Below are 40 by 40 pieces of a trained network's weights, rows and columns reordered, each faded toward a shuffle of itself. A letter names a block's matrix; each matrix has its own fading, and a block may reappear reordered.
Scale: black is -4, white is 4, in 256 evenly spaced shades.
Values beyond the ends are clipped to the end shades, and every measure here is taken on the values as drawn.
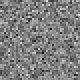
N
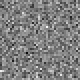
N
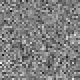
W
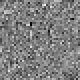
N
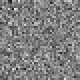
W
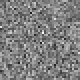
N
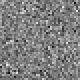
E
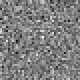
N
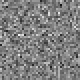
W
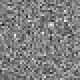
W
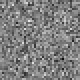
N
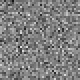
W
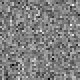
N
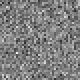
N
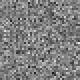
N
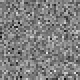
W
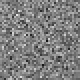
E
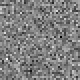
E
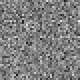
E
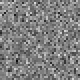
W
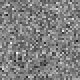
E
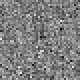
E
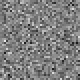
N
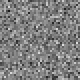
W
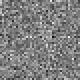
W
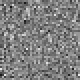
W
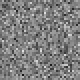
N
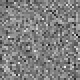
E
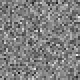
E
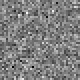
W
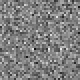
W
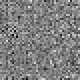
W
